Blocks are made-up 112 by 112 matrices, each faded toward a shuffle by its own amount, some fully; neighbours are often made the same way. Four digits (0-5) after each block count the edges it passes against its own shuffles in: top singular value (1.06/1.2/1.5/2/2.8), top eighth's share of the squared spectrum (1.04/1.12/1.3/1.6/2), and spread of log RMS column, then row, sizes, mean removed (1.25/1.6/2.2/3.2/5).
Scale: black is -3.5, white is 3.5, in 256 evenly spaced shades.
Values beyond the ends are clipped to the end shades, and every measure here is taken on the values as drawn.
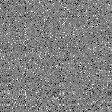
4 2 1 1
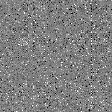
4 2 2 1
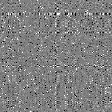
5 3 2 2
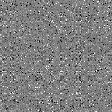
4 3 2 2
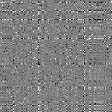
5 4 3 3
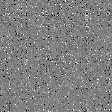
2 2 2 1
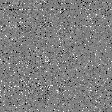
2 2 1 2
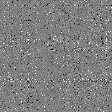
2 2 2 2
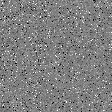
1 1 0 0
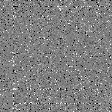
2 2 2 2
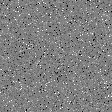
0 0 0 0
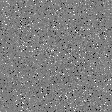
0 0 0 0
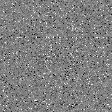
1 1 1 1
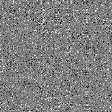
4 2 1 1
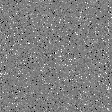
2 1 0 0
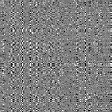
5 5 4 3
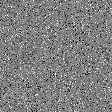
1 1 0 0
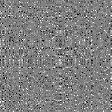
5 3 3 2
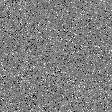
2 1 0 0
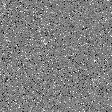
2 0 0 0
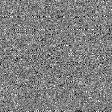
4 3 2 3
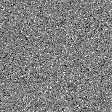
0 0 0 0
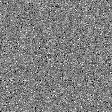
2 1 0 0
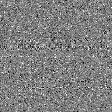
3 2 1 2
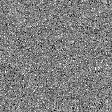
2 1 0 1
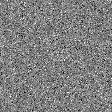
2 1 0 0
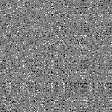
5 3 2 2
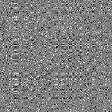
5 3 2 2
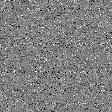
1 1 0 2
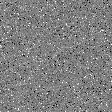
0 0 0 0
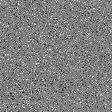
0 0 0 0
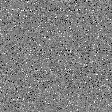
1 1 0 2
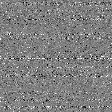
2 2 0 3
